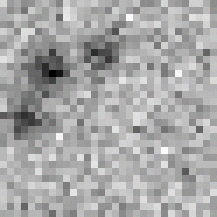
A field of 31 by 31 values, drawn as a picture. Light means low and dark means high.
Mirror symmetry: none. Ninth with the highest average: middle left. Bumps: three.
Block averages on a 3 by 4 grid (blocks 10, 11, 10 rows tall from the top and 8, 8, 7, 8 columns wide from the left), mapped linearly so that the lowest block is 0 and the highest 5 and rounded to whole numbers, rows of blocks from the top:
2321 | 5201 | 1101
